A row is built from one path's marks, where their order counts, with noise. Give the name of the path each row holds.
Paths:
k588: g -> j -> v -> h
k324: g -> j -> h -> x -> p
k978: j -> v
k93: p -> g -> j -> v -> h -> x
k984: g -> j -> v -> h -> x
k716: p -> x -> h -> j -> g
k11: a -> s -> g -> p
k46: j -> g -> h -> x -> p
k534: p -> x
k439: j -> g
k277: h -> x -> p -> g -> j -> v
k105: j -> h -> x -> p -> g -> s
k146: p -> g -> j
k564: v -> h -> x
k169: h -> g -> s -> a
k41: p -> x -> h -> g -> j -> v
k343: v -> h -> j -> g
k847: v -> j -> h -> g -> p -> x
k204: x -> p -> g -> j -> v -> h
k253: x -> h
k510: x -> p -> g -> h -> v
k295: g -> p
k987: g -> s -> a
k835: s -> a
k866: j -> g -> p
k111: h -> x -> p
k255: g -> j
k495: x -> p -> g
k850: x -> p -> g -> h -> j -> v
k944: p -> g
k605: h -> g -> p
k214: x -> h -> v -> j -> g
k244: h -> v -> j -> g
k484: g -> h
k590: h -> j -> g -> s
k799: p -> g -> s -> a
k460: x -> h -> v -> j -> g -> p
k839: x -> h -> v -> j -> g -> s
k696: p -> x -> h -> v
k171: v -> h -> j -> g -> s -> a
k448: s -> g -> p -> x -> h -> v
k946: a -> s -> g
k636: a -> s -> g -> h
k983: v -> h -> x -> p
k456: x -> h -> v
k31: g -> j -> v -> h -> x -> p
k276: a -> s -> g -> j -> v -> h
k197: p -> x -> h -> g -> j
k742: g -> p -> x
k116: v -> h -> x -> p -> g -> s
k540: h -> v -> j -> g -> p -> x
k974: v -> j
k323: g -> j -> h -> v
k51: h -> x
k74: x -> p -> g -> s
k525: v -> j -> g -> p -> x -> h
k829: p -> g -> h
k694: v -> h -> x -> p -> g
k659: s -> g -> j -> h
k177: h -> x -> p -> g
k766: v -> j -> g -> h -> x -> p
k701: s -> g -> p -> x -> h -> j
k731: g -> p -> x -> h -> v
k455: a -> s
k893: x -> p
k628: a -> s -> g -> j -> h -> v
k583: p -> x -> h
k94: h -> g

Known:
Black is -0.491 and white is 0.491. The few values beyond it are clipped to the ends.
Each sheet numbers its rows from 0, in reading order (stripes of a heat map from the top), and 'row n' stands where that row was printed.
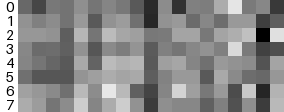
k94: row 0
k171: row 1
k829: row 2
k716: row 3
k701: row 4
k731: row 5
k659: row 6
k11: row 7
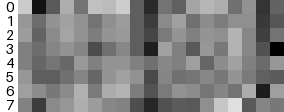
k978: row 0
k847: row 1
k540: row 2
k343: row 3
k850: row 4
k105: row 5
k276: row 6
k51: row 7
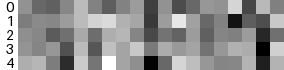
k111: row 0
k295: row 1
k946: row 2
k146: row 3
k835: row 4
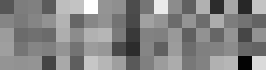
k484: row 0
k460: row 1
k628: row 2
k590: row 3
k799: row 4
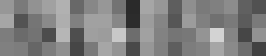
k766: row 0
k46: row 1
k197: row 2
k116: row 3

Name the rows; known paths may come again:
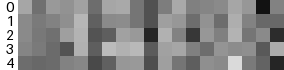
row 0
k93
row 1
k460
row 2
k983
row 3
k701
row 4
k694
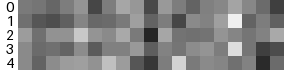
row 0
k116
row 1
k177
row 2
k605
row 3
k716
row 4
k984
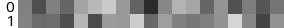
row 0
k323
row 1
k197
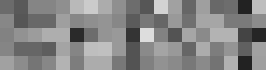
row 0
k742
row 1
k277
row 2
k974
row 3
k448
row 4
k276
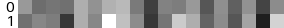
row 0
k628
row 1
k987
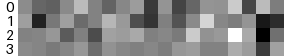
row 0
k111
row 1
k439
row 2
k944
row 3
k204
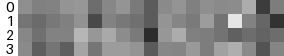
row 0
k525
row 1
k214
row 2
k324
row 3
k41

